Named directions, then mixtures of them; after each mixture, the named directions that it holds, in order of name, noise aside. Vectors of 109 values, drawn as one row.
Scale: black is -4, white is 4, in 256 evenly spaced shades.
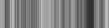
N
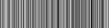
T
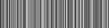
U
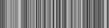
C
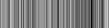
N, T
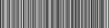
T, U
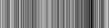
N, T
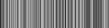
C, U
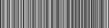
T, U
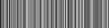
U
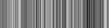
C, N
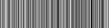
T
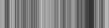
N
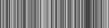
N, U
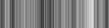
N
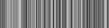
C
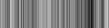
N, T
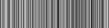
T
